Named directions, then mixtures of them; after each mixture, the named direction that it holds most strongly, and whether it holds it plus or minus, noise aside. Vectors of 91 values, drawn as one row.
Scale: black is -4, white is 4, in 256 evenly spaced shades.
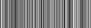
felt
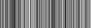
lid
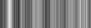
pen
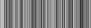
felt, plus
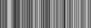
pen, plus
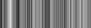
pen, plus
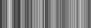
pen, plus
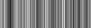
pen, minus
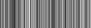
lid, plus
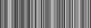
felt, plus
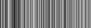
lid, plus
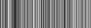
felt, plus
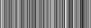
felt, plus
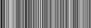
felt, minus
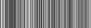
lid, plus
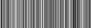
felt, minus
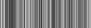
lid, plus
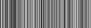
felt, plus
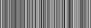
felt, plus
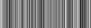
felt, plus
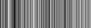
lid, plus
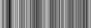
pen, minus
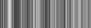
pen, plus
